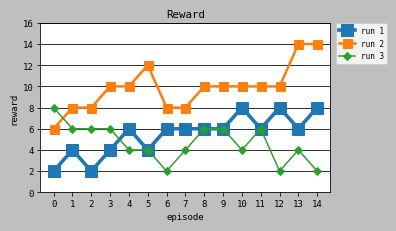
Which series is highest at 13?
run 2
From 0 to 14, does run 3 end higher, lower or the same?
lower
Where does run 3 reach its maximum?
0
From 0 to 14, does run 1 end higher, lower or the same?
higher
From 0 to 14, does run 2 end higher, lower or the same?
higher
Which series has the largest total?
run 2
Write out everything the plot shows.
Title: Reward
x-axis: episode, ticks 0 1 2 3 4 5 6 7 8 9 10 11 12 13 14
y-axis: reward, ticks 0 2 4 6 8 10 12 14 16
Legend: run 1, run 2, run 3
Values:
run 1: 2 4 2 4 6 4 6 6 6 6 8 6 8 6 8
run 2: 6 8 8 10 10 12 8 8 10 10 10 10 10 14 14
run 3: 8 6 6 6 4 4 2 4 6 6 4 6 2 4 2
